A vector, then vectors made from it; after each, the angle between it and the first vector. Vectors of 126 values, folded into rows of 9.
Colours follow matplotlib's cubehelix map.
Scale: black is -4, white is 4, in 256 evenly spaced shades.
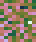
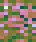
partly aligned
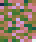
orthogonal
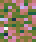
partly opposed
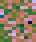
nearly opposite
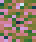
partly aligned
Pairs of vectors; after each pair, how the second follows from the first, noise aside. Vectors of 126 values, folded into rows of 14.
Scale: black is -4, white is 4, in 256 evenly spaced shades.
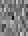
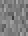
shrunk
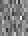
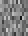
negated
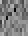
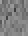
shrunk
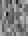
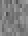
shrunk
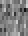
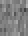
shrunk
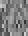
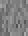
shrunk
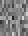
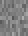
shrunk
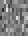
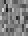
negated
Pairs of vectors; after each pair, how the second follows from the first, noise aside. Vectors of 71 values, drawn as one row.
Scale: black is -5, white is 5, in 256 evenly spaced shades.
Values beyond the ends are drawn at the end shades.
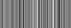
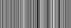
sign-scrambled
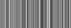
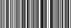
scaled up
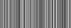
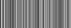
wrapped around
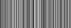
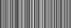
sign-scrambled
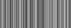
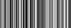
scaled up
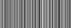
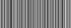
wrapped around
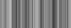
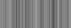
shrunk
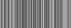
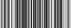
scaled up
